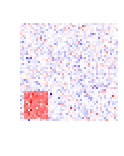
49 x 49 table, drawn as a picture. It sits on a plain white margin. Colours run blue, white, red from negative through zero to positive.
Roughest part: bottom left. Average level on the scale: 50%. Ninth with the highest average: bottom left. Odd patch: higher, in the bottom left. Histogram: skewed, a long tail of high values.
